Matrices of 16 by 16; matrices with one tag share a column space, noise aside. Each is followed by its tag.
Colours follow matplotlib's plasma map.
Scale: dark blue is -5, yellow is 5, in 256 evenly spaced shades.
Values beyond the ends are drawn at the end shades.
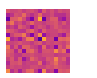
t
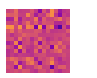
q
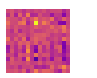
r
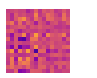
t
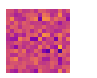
t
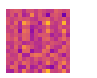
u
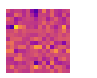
q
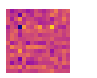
q
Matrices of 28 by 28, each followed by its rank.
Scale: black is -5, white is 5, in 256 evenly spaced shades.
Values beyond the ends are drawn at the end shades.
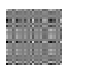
one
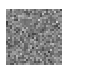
full rank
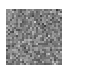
full rank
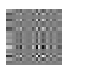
one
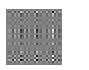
one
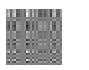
one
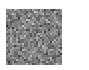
full rank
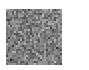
full rank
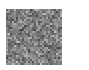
full rank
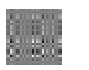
one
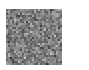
full rank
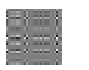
one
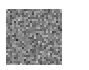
full rank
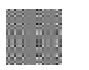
one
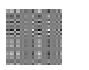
one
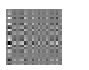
one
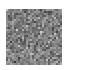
full rank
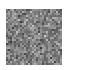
full rank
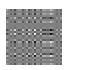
one
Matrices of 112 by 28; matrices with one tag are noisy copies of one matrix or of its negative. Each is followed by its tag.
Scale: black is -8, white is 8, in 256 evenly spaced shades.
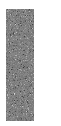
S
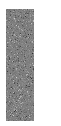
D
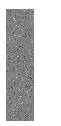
D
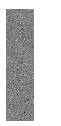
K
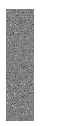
S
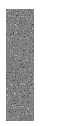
S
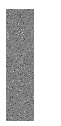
K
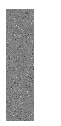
D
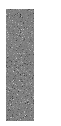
K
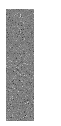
K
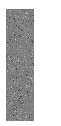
D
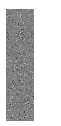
K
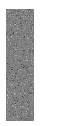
S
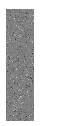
D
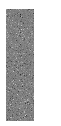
K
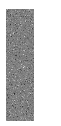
S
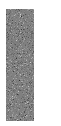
K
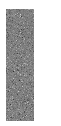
K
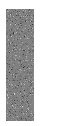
S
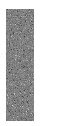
S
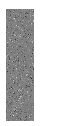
D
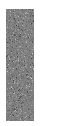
D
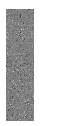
K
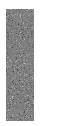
K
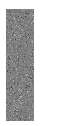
D
